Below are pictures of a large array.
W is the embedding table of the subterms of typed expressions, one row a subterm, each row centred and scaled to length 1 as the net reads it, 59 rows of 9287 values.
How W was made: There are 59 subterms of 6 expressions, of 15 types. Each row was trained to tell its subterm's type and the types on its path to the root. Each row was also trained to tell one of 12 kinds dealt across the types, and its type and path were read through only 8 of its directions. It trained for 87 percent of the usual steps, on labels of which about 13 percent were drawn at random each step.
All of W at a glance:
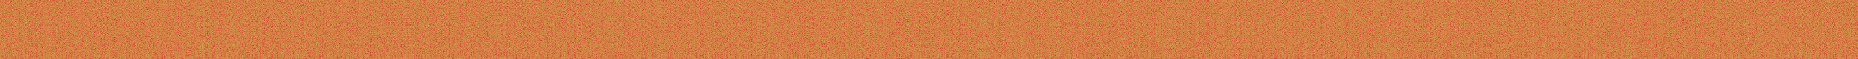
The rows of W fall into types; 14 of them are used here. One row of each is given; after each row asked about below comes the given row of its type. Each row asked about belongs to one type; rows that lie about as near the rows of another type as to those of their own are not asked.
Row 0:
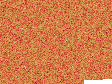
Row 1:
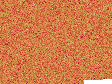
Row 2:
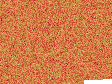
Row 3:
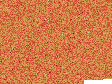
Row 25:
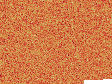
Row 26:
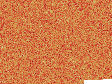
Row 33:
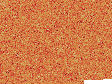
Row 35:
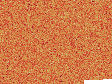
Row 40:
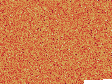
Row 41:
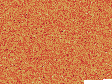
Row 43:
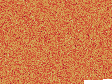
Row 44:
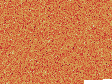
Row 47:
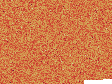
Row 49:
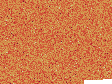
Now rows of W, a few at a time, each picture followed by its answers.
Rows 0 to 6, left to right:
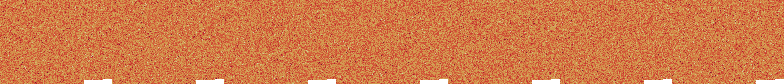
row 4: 0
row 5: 1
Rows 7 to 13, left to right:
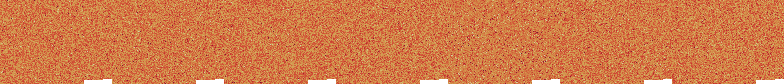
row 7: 49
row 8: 43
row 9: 40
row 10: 1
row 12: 33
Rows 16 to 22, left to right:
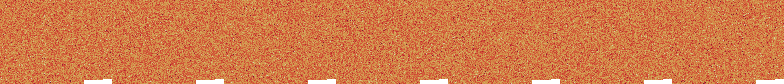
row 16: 0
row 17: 35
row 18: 44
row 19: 40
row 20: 47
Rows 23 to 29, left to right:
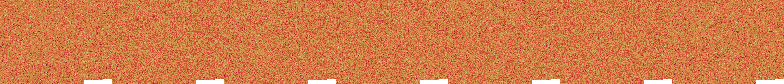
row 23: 44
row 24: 25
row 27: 35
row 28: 44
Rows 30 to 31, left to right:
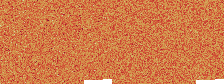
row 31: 26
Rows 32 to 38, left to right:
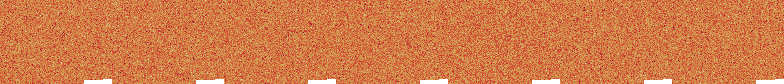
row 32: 0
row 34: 43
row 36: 49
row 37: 47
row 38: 26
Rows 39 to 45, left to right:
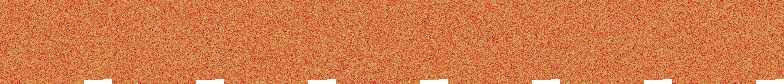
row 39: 33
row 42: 2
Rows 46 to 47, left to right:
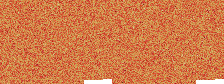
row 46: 43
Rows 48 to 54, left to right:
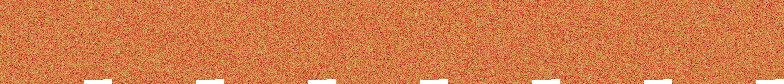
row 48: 40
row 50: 1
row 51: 0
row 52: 41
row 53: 43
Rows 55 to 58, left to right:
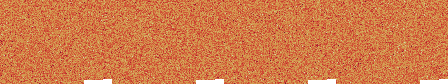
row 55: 41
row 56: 41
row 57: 26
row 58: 40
